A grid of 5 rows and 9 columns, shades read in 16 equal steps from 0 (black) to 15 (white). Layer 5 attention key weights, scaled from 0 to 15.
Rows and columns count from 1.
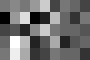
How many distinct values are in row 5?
6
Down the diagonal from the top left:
7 9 2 2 4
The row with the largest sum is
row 1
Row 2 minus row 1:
-7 1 6 -9 -10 7 -1 -3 3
